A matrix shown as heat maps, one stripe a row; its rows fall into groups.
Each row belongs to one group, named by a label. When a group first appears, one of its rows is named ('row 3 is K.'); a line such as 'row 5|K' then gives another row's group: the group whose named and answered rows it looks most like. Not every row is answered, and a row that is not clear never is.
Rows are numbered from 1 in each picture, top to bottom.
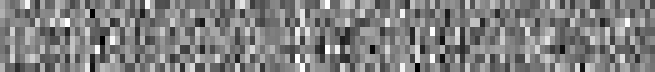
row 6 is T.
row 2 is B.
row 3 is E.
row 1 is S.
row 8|B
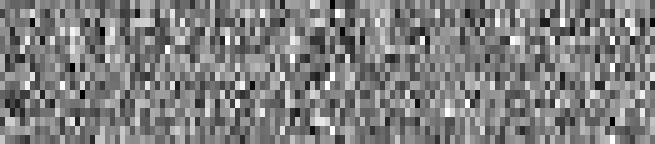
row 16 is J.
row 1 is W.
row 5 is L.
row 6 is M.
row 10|S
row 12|B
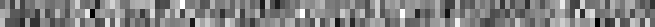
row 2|B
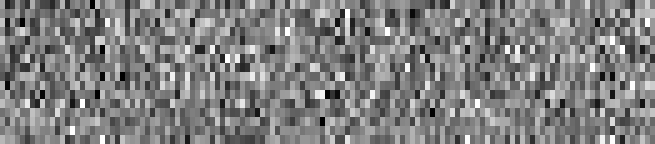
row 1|J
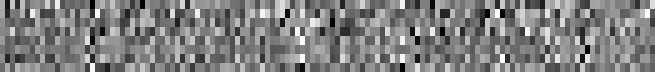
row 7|B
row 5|B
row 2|J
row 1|B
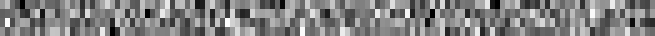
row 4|E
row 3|L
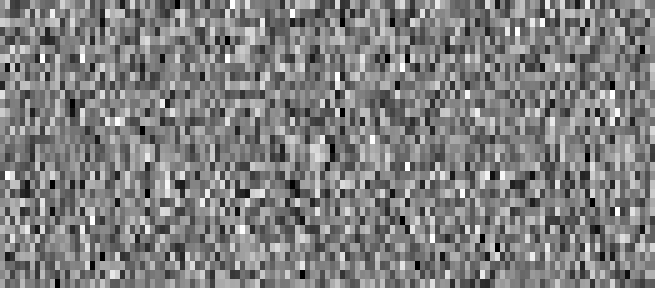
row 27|E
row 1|W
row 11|J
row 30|B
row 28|W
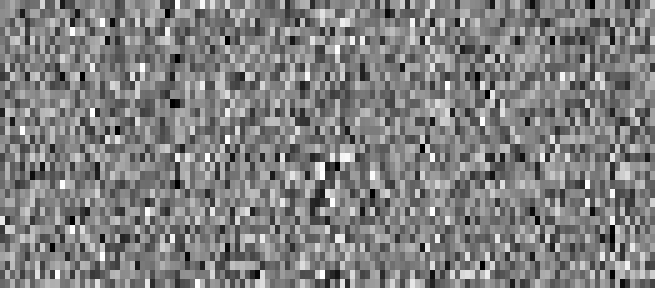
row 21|W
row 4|M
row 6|T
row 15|L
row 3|E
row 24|S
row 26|M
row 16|L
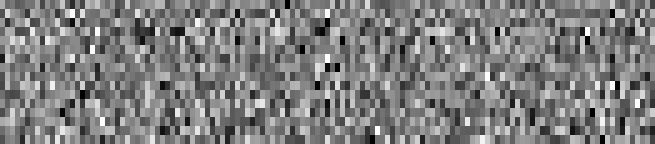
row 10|L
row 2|M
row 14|J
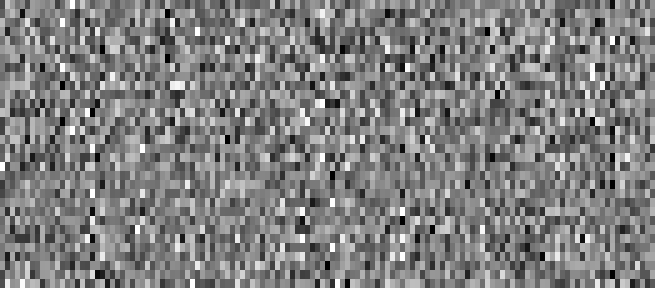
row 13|B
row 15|M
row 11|W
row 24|B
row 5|L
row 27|B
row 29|B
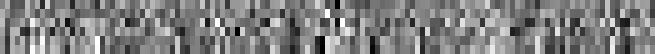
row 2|S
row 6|T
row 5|T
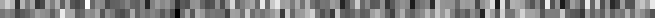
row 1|W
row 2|W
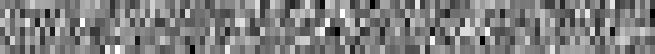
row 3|S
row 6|L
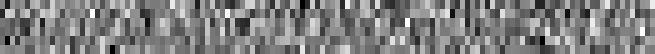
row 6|E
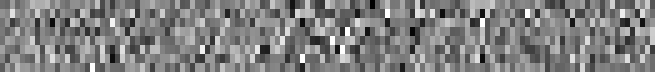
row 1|T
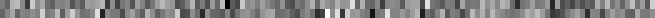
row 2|T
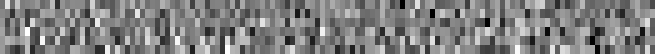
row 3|J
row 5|S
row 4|S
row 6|L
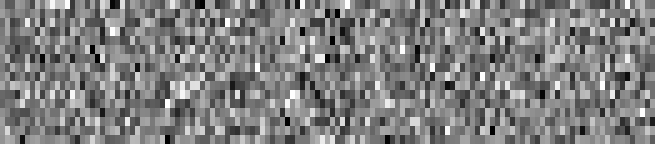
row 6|B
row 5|W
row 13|W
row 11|L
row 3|L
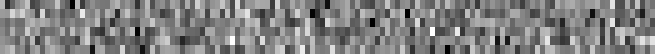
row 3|T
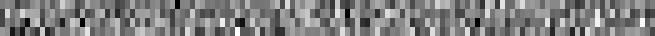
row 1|W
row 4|B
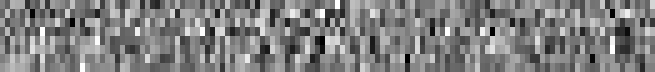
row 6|T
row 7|S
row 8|S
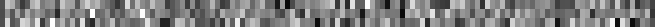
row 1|M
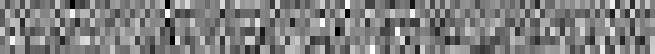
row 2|M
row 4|J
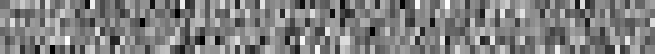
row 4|T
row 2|W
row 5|E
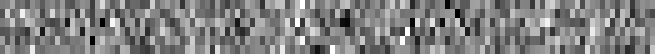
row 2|L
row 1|B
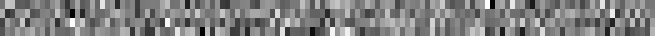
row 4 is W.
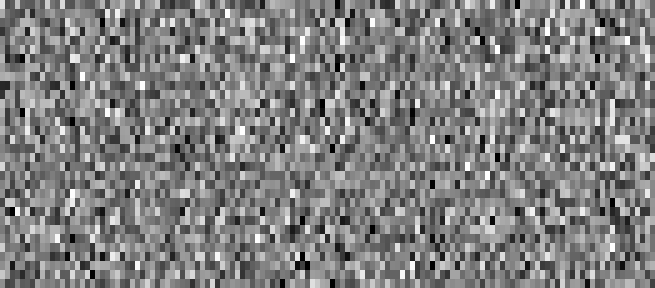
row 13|L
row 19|J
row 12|T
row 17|W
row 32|W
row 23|M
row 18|W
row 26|T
